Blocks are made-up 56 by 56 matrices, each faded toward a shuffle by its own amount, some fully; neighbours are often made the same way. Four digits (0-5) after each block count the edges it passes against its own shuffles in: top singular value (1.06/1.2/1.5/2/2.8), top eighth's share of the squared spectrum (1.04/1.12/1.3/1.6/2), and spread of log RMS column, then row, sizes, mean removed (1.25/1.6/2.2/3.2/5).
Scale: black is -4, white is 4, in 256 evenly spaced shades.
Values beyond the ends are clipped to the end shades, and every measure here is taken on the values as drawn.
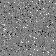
1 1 0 0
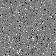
2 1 0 0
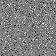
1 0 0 0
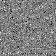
1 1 0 0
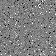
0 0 1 0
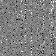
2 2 2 0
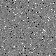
0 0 0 0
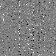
2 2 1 0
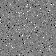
0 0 1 0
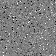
0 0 0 0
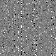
2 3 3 0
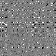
4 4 2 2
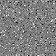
3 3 0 1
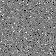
1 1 0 1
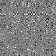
4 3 1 2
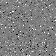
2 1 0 0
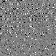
3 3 0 2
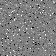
0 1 0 0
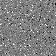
2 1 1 0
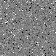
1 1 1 0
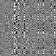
4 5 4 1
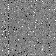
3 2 1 0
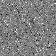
1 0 0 0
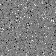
0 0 0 0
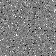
0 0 0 0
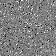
0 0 0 0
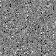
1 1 1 0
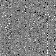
2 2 2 0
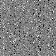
1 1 2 0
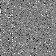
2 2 2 0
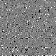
4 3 1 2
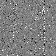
2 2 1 0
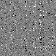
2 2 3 1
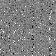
2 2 2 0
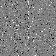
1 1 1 1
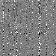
2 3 3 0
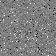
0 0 0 0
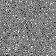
2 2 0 0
